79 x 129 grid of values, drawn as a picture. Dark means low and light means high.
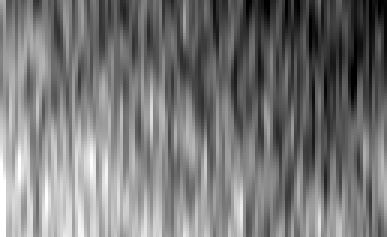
Mirror symmetry: none. Histogram: bell-shaped. Ninth with the lowest average: top right. Ninth with the highest average: bottom left. Slope: up to the bottom left. Grain: streaks running down.
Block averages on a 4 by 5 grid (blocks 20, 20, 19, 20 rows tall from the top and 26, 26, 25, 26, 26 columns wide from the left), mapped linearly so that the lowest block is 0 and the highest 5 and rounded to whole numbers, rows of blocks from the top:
3 2 1 1 0 | 3 3 2 1 1 | 4 4 3 2 2 | 5 5 3 3 3
